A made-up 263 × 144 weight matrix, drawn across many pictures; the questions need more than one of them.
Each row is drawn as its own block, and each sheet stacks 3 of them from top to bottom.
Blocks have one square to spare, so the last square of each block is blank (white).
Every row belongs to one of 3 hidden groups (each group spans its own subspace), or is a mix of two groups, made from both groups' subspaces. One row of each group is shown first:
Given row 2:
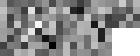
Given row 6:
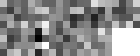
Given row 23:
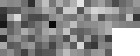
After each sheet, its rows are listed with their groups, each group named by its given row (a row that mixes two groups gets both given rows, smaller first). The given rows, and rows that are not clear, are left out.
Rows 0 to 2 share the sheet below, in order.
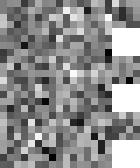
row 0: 2 and 6
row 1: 6
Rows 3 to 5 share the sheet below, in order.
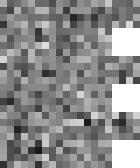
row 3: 6
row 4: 23
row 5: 6
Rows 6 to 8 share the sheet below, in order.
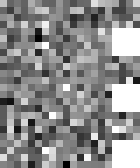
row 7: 23
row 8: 2
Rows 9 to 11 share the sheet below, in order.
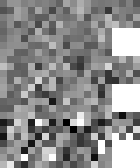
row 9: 2
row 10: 2
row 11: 2 and 6
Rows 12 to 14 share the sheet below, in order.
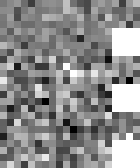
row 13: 6
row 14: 6
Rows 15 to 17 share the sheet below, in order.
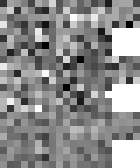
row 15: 6
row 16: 23
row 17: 6
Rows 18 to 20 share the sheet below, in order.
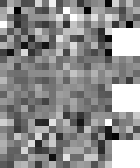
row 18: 6
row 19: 6
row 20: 2
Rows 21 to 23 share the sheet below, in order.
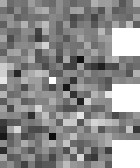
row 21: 6
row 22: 23
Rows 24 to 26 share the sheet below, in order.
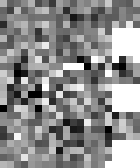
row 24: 6
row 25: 6
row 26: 2 and 6
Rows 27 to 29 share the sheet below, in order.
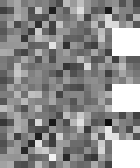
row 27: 2
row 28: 6
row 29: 2
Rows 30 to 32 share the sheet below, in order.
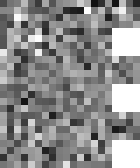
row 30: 6
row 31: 6 and 23
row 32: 2
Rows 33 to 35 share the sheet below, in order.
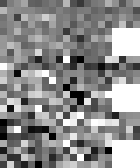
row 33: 23
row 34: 23
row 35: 23
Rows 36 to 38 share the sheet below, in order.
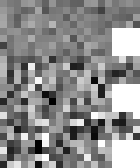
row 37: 2
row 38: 6
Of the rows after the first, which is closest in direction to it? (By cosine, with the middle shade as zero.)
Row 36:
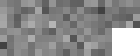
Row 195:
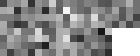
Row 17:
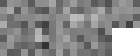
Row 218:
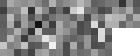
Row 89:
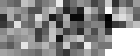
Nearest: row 195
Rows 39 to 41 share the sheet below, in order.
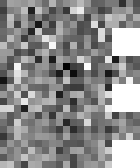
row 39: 2
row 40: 6
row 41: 6
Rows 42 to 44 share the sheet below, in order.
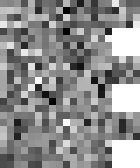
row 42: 23
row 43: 2
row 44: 6 and 23
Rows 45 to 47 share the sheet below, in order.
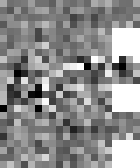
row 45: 6
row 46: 6
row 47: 6
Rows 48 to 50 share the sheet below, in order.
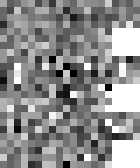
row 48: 6
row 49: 6 and 23
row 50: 2
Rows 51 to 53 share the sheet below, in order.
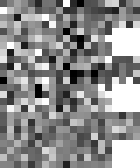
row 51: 23
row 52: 6
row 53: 2
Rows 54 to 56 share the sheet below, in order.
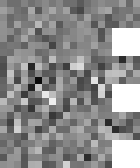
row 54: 2
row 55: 2
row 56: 2
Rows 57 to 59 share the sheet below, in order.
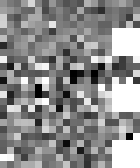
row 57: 23
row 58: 6
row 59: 23
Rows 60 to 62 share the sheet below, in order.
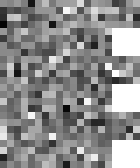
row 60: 23
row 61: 2
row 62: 23
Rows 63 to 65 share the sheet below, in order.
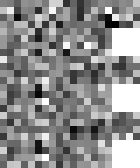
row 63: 2
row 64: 6
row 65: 6
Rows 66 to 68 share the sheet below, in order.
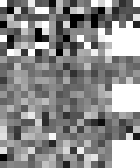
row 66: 6
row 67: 6
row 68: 23
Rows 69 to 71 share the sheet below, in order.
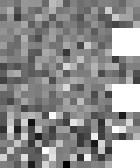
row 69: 2
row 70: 23
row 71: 2
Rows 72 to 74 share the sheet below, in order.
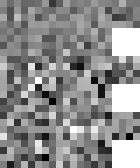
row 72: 2
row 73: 2
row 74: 6
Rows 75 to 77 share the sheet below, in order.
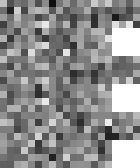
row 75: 2 and 6
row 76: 6
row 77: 2
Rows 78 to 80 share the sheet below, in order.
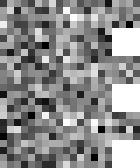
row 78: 6
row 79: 6 and 23
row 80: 23
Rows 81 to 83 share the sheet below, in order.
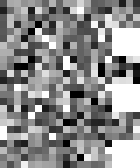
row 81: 2
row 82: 23
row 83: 23
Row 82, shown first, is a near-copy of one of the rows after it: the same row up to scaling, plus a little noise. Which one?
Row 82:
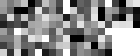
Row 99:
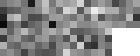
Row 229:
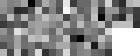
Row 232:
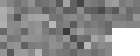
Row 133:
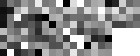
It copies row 229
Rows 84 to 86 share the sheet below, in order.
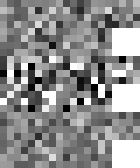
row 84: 2
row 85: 2
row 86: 2
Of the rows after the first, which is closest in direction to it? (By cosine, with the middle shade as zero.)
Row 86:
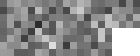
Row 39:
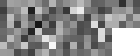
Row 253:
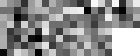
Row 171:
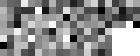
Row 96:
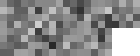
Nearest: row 39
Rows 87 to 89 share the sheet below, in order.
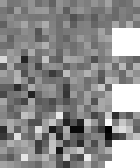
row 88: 23
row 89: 2 and 6
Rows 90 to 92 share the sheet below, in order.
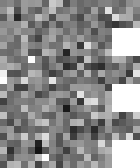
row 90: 2
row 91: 23
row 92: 6
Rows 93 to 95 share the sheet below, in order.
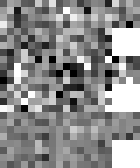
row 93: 6
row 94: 6
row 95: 6
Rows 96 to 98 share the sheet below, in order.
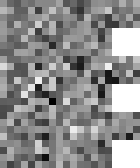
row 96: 2
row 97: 2
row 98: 6
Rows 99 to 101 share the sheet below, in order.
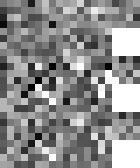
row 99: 23
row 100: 2
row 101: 2
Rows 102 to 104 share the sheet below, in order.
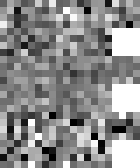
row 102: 6
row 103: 6
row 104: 2
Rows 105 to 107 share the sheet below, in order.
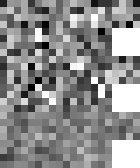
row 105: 6
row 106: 2
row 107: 2 and 23
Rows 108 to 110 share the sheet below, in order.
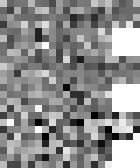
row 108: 6
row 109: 23
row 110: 2 and 6
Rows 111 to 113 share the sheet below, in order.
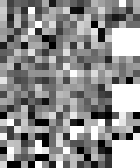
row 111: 2
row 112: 6
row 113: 6
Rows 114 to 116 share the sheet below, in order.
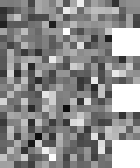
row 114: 23
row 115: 2
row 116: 2
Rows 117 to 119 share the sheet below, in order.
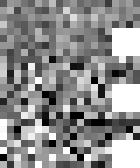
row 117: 6
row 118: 2
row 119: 23
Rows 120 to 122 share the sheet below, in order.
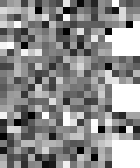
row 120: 23
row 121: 2
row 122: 23
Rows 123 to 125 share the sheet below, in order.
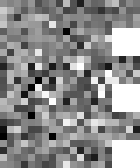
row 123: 23
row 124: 2
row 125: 23
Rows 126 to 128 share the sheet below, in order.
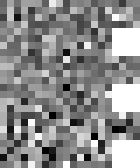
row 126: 2
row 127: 23
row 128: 2
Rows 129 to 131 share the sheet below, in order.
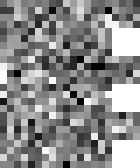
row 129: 2
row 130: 23
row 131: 2
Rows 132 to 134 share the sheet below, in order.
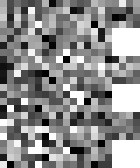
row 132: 2
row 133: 23
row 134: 6 and 23
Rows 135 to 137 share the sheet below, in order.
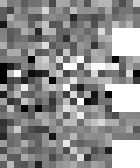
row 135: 6 and 23
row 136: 23
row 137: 23
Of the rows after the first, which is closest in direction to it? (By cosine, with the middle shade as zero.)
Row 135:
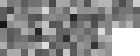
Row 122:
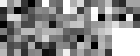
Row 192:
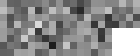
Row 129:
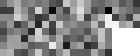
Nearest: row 122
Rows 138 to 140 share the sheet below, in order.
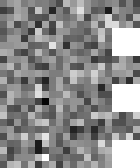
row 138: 2
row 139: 6
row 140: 6
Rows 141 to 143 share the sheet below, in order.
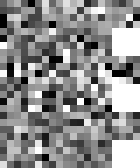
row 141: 23
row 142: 2
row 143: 6
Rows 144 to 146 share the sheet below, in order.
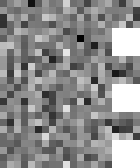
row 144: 23
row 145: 2
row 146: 2 and 6
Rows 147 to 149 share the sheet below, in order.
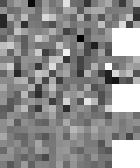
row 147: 23
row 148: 2
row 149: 6
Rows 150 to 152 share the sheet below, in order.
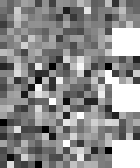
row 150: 6
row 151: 2
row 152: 23
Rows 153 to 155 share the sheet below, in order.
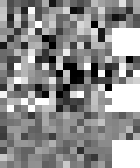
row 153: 2
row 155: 23
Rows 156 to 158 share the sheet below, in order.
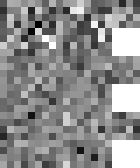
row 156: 2
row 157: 2
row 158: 23
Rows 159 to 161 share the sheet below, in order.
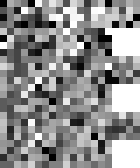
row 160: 2
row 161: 2
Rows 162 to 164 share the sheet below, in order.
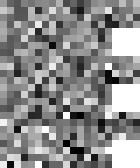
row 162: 2
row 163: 2
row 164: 23
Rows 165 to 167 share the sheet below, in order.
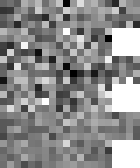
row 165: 23
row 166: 6
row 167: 23
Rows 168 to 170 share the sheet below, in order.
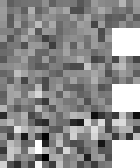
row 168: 2
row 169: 6
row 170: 6
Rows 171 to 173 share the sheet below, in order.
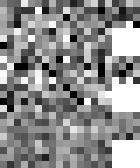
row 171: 23
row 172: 23
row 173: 6
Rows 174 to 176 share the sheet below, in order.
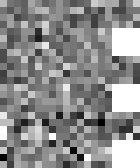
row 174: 6
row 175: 23
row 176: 23
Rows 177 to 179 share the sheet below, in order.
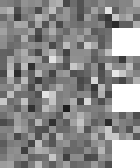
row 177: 2
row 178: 2
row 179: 2
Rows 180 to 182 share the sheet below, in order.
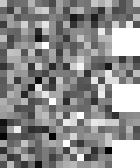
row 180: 6
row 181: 2
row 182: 23
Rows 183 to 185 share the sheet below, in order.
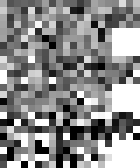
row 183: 2
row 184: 23
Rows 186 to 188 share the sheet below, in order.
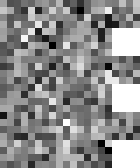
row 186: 2
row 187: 2
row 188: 6 and 23
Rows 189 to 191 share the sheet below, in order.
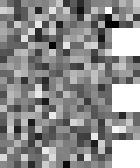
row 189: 2
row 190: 6
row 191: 2
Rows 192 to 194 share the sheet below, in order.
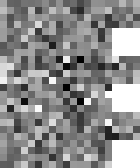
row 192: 2
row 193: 23
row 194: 2
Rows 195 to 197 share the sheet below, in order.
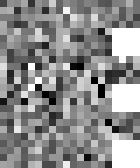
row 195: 6 and 23
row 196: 2
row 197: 2
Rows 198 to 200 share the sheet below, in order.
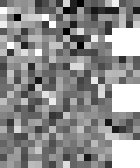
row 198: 23
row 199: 2
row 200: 2
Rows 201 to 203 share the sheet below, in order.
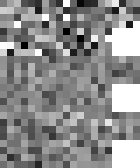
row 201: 23
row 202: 2
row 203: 2 and 23
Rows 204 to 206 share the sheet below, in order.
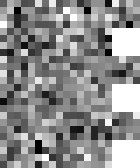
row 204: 6
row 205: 2 and 23
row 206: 2 and 6
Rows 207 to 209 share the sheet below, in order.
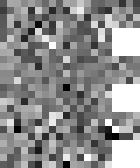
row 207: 2
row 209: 2
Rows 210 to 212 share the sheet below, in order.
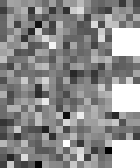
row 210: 2
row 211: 6
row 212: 23
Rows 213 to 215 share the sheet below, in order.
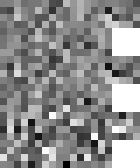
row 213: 2
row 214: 2
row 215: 2
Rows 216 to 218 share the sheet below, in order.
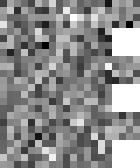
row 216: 6
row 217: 2
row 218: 2
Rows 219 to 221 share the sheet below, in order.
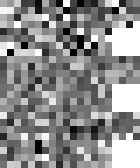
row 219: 23
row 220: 2
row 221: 6
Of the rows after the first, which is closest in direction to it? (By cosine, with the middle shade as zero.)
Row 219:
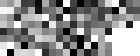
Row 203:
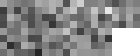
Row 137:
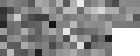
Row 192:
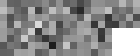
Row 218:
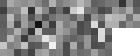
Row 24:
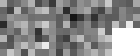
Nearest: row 192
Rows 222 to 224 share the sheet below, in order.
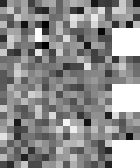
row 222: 6
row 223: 6
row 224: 6
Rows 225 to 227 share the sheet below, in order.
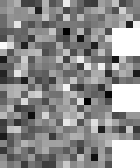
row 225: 23
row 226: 6 and 23
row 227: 23
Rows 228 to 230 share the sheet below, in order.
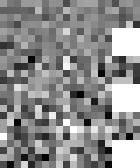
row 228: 23
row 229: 23
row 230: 6
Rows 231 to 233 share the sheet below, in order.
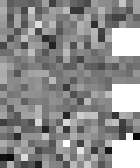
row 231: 2
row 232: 23
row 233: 23
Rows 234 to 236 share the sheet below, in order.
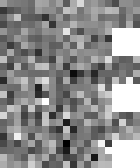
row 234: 23
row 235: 6
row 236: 6 and 23
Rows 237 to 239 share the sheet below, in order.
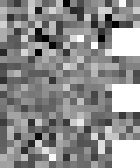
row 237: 2 and 23
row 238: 23
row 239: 2
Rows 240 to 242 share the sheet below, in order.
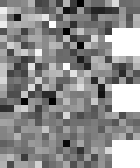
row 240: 23
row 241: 2 and 6
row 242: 23
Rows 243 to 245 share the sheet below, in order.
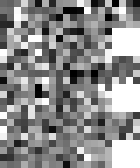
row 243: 6
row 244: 6
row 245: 23
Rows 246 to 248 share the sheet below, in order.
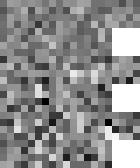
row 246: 2
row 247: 6
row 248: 2
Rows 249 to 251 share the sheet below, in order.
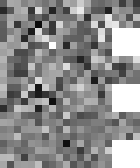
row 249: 2
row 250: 2 and 6
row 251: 23
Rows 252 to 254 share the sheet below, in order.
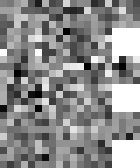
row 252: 6 and 23
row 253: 6
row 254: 6
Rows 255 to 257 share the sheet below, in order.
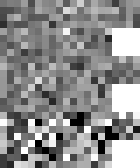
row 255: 23
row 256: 2
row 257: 2
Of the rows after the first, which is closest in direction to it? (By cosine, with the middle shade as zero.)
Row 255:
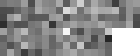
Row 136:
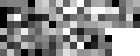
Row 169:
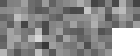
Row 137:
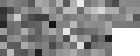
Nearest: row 136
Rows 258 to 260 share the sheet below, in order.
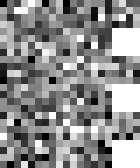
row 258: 23
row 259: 23
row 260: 6
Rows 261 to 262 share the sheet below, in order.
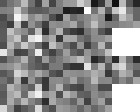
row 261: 6
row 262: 6
